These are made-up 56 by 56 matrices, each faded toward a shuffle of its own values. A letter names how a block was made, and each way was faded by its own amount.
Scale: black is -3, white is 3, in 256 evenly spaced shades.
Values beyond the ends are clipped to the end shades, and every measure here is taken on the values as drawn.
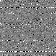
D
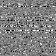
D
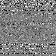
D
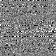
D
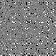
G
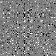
G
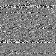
D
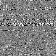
D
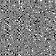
G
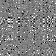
G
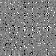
G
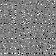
G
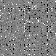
G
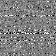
D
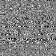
D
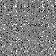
G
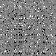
G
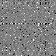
G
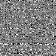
D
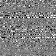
D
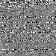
D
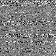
D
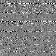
D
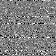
D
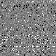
G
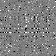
G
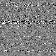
D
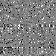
G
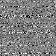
D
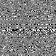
D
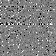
G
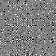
G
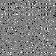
G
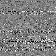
D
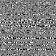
D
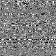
D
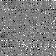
G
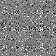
G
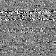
D
